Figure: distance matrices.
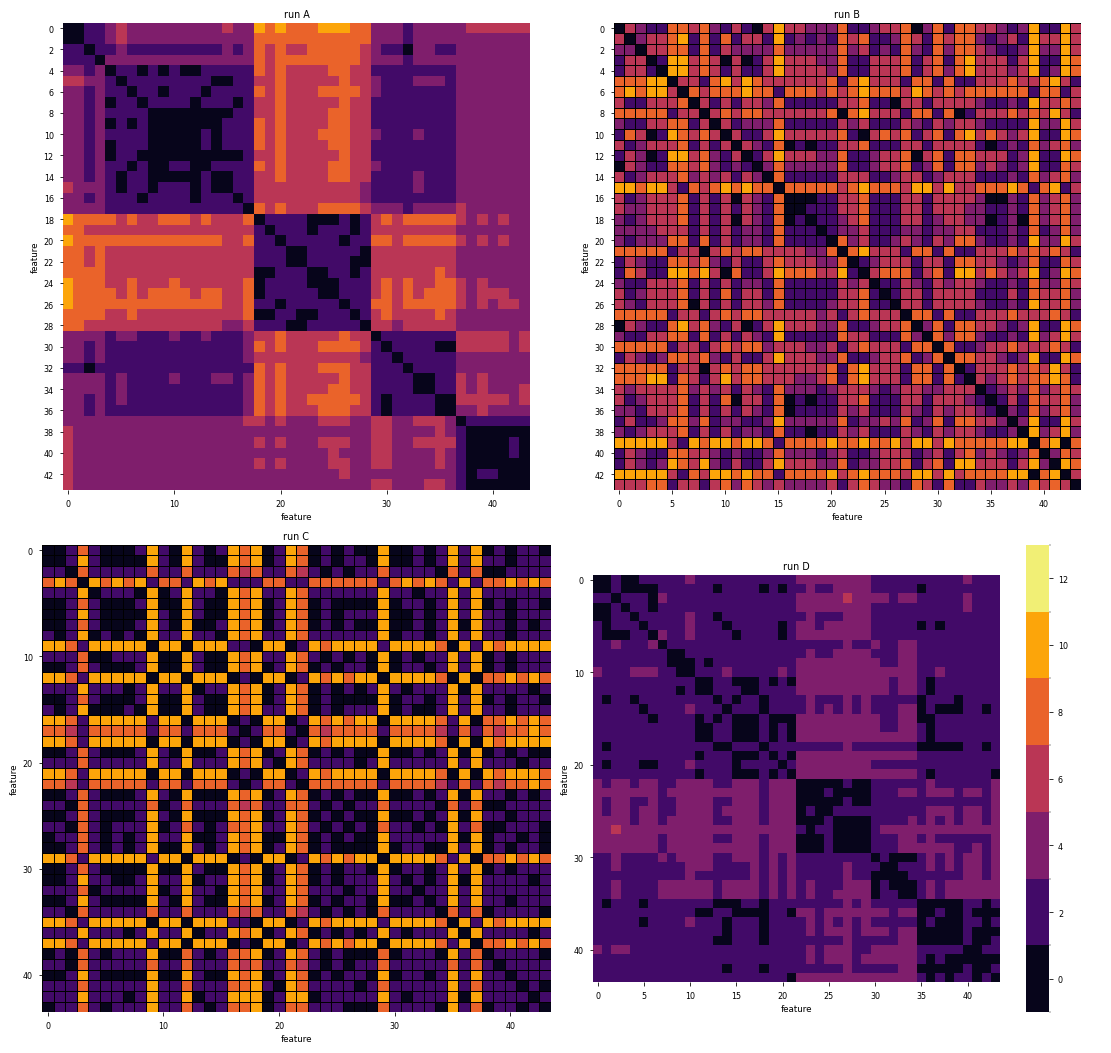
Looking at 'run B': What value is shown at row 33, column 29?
8
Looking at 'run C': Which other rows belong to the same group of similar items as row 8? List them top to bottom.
0, 1, 2, 4, 5, 6, 7, 10, 11, 13, 14, 15, 19, 20, 23, 24, 25, 26, 27, 28, 30, 31, 32, 33, 34, 36, 38, 39, 40, 41, 42, 43
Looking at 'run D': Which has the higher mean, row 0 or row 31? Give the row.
31
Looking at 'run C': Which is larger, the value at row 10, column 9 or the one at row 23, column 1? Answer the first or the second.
the first
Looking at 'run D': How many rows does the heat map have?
44
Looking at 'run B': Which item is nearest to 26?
7
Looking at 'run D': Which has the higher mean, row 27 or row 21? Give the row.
27
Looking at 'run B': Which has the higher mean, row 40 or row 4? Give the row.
4
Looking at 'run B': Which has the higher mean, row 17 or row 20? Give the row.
20
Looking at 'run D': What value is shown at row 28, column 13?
2
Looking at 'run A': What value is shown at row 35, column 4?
2
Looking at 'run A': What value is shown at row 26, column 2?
8
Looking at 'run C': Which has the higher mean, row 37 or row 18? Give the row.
18
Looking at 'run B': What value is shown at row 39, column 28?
10
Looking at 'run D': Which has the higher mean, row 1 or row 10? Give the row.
10
